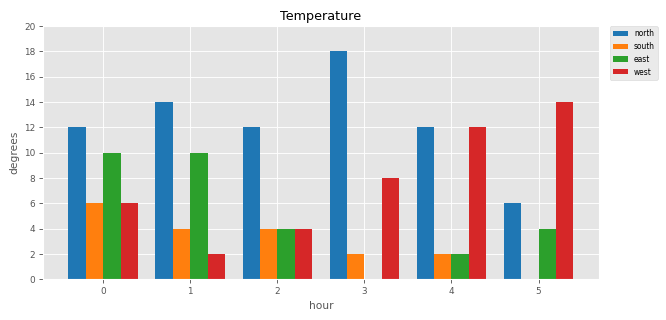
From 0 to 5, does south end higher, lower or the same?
lower
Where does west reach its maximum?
5
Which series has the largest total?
north
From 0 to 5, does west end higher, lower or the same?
higher
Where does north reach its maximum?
3
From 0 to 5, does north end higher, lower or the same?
lower
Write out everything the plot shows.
Title: Temperature
x-axis: hour, ticks 0 1 2 3 4 5
y-axis: degrees, ticks 0 2 4 6 8 10 12 14 16 18 20
Legend: north, south, east, west
Values:
north: 12 14 12 18 12 6
south: 6 4 4 2 2 0
east: 10 10 4 0 2 4
west: 6 2 4 8 12 14
